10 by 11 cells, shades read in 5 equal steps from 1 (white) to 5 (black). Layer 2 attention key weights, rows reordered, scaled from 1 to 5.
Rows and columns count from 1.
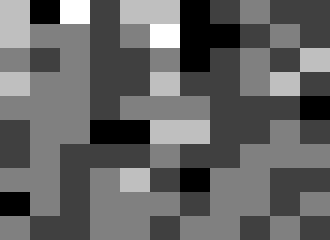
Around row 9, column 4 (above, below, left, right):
3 3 4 3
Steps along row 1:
up down up down same up down down up same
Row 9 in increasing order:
3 3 3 3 3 3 3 4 4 4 5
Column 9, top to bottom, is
3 4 3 3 4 4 3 3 3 4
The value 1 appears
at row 1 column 3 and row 2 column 6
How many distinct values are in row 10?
2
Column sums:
31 34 32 38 33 27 40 38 34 34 37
